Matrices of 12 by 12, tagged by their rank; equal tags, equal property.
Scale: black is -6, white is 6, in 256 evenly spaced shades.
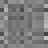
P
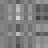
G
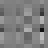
G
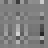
G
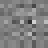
P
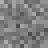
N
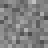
N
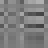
G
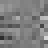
P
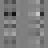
G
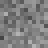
N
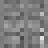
P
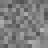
N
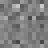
P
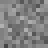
N
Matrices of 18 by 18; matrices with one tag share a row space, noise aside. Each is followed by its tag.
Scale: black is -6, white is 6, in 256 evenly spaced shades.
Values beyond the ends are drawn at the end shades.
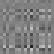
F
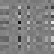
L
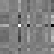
L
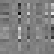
L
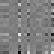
L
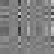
L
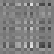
F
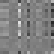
L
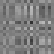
F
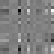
L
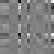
L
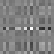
F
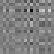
F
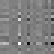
L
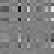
L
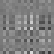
F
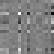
L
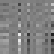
L
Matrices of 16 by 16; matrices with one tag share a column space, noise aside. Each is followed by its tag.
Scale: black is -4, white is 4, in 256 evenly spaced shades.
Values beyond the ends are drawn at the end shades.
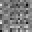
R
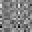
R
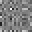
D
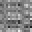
R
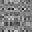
D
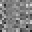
R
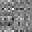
D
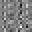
R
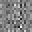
R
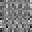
R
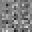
R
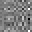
D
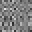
D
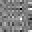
D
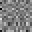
D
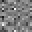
D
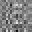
R
